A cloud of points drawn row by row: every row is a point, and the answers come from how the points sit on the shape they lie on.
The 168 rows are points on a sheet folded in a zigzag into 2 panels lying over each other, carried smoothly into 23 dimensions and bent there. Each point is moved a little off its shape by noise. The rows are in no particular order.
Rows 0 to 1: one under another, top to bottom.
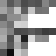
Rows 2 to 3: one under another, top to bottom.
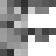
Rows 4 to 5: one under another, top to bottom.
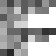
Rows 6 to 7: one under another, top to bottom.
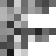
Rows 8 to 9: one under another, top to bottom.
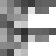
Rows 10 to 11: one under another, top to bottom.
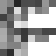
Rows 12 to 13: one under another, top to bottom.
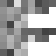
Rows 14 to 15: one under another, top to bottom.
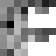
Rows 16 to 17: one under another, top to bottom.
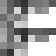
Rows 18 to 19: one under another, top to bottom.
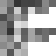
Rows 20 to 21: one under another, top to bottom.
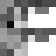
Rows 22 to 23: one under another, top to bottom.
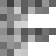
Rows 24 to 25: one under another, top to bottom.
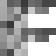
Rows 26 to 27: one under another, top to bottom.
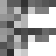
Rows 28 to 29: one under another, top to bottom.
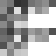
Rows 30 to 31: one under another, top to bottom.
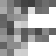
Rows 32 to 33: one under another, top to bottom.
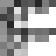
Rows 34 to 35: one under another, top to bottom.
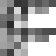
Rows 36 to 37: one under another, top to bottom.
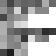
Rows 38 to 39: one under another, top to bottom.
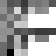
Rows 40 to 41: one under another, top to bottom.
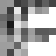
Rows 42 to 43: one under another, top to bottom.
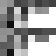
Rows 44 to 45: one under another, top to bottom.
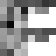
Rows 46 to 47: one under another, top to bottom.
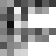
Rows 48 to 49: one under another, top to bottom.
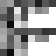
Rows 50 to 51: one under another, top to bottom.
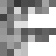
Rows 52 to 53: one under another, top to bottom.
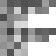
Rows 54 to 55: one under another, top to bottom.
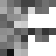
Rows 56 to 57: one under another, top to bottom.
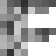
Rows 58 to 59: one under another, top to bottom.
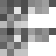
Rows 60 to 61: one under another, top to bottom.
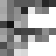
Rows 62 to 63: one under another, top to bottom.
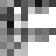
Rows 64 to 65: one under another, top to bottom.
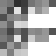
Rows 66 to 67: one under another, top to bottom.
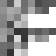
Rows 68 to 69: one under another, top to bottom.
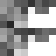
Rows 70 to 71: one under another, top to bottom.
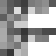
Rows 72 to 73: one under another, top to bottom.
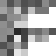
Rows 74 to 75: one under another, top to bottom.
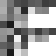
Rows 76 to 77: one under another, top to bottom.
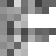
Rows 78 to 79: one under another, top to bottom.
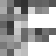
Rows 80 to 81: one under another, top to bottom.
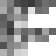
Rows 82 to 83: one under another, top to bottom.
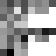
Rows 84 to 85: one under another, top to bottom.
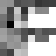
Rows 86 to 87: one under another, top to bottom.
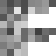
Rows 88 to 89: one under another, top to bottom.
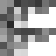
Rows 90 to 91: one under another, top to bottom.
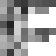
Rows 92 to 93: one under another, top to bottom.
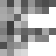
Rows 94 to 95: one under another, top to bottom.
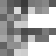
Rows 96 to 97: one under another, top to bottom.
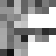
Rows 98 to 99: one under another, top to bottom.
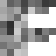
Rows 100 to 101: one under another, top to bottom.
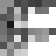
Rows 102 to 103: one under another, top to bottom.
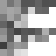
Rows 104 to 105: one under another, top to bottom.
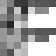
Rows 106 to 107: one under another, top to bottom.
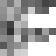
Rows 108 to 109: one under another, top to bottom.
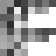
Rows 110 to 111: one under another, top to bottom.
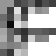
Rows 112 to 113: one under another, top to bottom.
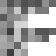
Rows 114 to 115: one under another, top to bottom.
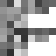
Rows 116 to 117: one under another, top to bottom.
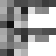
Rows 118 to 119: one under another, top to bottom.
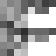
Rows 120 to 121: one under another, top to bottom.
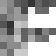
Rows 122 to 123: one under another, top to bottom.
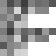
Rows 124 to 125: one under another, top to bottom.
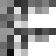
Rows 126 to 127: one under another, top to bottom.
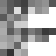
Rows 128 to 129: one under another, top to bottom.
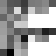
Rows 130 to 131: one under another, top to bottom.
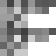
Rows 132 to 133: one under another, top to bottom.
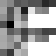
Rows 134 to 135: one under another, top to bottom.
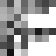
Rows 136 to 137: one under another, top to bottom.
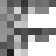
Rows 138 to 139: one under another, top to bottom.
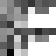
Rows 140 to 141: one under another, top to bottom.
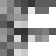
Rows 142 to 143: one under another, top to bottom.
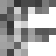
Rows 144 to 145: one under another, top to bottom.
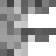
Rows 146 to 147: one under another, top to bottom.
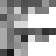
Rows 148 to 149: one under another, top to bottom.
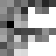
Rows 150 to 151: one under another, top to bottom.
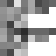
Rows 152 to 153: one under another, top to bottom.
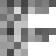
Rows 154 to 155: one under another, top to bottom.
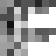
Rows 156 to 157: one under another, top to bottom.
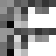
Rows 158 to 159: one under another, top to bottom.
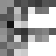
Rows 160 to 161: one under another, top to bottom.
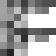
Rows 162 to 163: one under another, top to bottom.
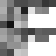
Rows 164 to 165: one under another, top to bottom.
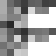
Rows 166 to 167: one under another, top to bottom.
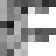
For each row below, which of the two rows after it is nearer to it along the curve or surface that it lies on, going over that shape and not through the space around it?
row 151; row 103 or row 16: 16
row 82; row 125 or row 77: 77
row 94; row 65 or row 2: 65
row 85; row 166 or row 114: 114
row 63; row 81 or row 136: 136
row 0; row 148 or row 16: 148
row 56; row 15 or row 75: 75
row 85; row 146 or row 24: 146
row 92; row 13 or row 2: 2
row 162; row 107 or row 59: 59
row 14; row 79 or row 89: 89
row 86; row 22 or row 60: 60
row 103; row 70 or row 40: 40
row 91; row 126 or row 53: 53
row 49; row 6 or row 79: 6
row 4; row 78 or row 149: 149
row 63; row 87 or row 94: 94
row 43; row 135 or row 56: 135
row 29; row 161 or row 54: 161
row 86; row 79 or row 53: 53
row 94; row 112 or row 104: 104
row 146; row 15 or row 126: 15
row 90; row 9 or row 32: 9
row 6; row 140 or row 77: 77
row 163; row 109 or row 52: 52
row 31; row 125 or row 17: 125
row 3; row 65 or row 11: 11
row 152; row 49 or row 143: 143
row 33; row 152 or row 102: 152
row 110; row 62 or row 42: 42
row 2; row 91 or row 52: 91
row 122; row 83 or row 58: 58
